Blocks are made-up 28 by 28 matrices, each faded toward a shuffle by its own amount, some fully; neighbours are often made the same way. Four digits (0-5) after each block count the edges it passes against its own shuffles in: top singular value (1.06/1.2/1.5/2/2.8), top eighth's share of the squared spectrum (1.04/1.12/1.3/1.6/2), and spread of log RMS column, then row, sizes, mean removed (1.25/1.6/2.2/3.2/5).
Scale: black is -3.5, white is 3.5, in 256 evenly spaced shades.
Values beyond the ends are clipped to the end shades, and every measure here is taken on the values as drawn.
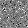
0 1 0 1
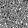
0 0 0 0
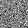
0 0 0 0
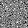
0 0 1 0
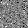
1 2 0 0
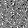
1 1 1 0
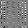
4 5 3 2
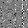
3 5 2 0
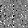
3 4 2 1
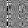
4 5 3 0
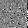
3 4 1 0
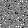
2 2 1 0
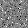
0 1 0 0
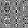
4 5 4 2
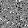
2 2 1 0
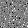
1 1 0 0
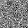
2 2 0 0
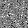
1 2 1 0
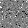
1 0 0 0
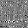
3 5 1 2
